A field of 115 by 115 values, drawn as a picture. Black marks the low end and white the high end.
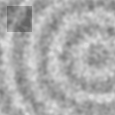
Rings spread out from the middle right. Overall the values sit about 70% of the way up the scale. An odd patch, lower than its surroundings, sits in the top left. The ninth with the lowest average is the top left.
